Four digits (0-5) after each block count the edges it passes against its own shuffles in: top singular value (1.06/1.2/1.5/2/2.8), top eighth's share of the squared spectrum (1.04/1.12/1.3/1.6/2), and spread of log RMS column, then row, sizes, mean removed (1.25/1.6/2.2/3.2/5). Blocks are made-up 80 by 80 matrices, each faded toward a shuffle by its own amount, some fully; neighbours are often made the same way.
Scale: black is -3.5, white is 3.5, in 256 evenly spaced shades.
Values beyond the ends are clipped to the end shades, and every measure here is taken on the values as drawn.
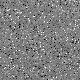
1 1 0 0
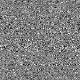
1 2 0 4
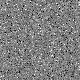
0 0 0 0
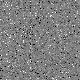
2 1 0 0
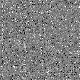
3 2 1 0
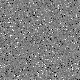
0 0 0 0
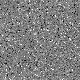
1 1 0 0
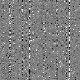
4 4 3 0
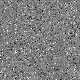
1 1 0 0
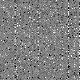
3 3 2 0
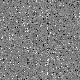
2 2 1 0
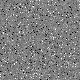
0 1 0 0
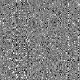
4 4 3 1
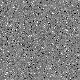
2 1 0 0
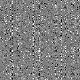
4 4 3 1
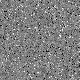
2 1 0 0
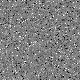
0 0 0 0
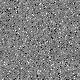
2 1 0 0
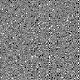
4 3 2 1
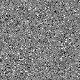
3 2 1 1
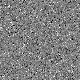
0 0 0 0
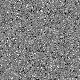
0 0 0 0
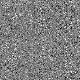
1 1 2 0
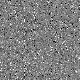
1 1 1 0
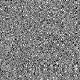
3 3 1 1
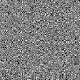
4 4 2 2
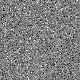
1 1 0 0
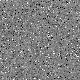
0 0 0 0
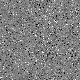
1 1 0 0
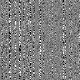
3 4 4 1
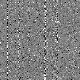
3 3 3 0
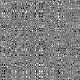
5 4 3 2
